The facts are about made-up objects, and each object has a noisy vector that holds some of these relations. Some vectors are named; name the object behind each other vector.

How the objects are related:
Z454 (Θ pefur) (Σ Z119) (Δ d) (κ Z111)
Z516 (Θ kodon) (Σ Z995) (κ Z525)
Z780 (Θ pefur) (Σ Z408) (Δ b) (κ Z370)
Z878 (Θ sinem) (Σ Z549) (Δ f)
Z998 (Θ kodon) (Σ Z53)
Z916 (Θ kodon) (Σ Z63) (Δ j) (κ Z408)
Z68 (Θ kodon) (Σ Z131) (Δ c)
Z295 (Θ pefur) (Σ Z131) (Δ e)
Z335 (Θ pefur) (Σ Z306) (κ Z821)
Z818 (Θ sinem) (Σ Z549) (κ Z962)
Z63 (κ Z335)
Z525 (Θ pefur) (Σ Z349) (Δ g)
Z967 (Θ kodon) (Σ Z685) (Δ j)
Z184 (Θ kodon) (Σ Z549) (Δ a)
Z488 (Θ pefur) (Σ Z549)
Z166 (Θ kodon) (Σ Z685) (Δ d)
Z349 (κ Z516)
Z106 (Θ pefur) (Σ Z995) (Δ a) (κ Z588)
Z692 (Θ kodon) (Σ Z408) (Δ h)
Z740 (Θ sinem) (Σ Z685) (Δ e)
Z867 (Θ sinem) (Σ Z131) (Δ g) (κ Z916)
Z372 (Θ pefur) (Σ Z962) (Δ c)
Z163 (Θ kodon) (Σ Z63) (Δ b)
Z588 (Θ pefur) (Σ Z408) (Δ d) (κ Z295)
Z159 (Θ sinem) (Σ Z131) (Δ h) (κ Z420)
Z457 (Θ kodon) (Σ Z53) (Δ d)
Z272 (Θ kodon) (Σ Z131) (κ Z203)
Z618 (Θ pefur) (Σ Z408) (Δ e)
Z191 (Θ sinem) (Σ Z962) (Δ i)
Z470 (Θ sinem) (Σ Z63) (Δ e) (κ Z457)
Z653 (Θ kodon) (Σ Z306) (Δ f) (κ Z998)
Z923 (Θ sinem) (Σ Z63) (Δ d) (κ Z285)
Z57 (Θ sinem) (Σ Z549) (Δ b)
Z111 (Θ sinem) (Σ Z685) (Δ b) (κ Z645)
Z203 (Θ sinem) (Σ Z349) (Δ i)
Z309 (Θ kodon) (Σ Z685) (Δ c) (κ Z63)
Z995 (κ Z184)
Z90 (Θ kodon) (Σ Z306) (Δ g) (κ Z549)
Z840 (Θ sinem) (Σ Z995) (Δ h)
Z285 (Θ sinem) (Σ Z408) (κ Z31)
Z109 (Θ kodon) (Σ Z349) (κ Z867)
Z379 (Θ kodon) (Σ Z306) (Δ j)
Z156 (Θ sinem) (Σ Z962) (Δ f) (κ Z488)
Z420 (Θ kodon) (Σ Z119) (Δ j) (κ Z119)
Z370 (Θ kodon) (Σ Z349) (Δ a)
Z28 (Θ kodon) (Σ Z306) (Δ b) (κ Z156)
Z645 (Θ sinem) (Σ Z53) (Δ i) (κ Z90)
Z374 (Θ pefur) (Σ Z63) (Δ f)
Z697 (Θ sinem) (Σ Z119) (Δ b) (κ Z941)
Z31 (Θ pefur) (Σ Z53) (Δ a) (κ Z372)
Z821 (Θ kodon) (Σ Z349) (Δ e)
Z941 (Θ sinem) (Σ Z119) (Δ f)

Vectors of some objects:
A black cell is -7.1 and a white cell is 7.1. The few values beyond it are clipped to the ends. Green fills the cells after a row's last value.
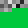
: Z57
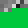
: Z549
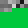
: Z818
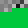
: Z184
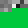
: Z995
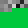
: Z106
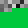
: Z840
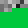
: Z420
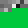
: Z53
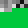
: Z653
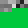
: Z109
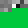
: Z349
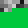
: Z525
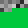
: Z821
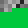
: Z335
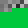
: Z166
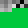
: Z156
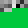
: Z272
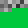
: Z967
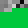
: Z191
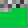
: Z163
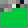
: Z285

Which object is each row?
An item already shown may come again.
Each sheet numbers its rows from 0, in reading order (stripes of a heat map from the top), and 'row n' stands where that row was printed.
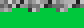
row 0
Z111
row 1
Z372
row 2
Z90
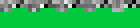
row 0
Z692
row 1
Z408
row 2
Z780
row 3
Z818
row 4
Z941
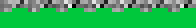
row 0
Z309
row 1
Z488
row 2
Z780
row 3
Z697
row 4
Z28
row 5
Z916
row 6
Z692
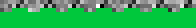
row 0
Z454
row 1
Z374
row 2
Z370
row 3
Z131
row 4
Z821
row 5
Z109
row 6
Z68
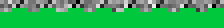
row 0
Z57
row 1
Z923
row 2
Z941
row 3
Z63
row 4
Z272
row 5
Z780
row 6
Z962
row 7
Z588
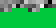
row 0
Z457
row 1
Z867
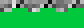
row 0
Z272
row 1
Z203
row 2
Z685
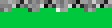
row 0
Z516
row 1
Z618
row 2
Z653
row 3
Z840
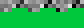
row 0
Z998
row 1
Z285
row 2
Z295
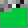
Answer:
Z159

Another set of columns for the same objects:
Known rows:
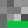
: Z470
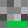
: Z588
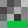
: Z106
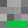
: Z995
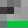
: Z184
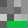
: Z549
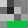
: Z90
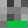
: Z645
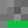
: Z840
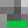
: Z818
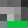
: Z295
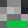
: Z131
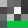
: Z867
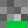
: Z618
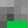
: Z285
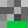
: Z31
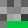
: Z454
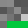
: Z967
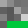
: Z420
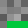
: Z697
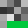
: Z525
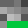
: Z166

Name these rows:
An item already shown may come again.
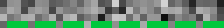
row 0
Z685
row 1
Z685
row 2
Z821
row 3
Z272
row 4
Z90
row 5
Z923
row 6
Z68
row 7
Z295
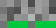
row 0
Z488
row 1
Z685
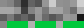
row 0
Z159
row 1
Z780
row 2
Z923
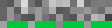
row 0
Z57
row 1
Z780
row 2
Z916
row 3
Z457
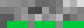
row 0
Z335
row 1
Z370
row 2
Z63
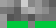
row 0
Z818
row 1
Z309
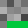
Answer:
Z454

